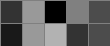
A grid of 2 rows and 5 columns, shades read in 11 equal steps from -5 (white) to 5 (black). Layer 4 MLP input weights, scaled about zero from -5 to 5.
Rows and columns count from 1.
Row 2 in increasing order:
-2 -1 2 3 4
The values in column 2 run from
-1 to -1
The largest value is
5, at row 1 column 3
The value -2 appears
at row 2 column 3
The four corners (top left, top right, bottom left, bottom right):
3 2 4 2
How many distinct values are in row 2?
5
